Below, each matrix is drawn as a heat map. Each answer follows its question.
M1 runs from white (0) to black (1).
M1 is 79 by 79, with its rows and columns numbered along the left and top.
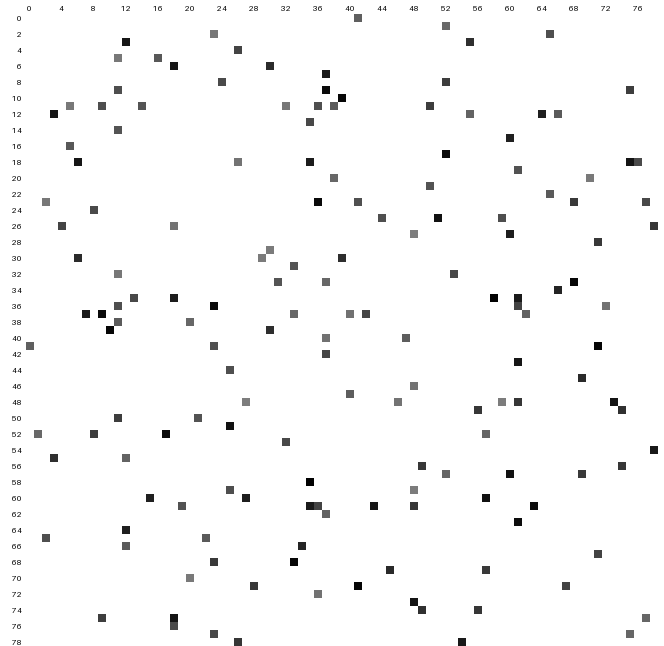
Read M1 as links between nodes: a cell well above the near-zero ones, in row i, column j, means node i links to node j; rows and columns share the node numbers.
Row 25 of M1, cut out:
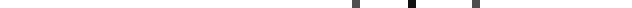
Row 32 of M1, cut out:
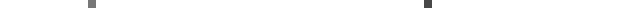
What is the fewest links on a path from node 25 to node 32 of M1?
6
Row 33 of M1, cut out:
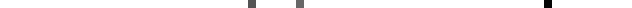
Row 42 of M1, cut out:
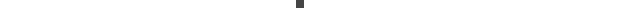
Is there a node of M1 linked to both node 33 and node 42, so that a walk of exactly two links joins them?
yes
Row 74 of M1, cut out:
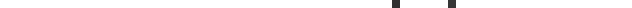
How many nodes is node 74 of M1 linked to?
2
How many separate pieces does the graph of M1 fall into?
3
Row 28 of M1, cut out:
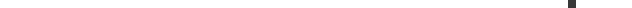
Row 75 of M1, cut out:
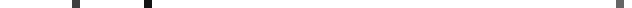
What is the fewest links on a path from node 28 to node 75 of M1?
5
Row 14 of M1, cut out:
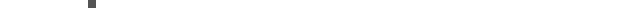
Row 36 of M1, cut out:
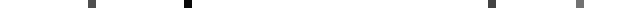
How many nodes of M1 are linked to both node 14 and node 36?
1
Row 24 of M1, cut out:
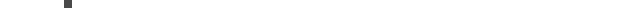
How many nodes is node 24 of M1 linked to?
1
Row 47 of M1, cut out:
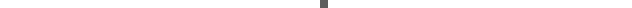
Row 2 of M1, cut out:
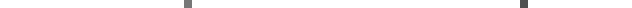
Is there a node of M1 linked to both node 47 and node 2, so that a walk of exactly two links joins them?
no
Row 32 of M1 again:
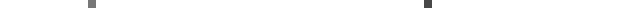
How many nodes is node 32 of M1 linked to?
2
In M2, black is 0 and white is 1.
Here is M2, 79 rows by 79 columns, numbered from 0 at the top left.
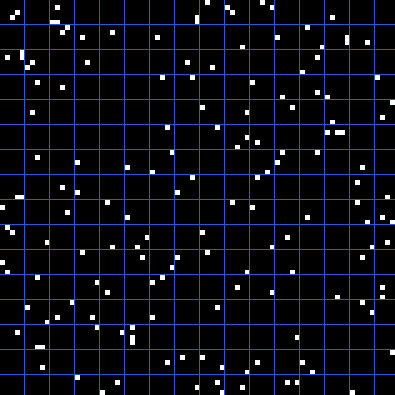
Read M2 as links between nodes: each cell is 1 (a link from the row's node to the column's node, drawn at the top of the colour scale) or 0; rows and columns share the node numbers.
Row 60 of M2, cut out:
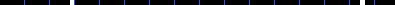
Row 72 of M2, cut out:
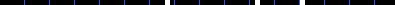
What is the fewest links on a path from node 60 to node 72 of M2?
1
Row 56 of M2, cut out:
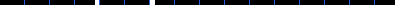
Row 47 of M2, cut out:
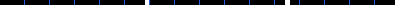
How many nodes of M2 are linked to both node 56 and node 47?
0
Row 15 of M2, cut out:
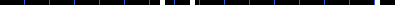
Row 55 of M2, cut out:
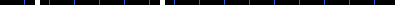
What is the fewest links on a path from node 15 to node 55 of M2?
2
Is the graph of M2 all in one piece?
yes
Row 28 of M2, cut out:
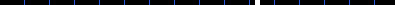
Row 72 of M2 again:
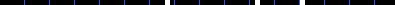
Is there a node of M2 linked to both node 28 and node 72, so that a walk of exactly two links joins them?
yes
